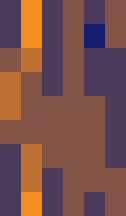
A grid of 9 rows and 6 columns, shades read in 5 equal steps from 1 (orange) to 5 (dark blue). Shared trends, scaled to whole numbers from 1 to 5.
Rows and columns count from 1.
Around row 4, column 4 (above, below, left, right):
3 3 4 4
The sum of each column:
30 18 33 27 33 32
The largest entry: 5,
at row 2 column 5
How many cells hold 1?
3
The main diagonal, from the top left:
4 1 4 3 3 4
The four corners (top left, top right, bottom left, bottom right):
4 3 4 3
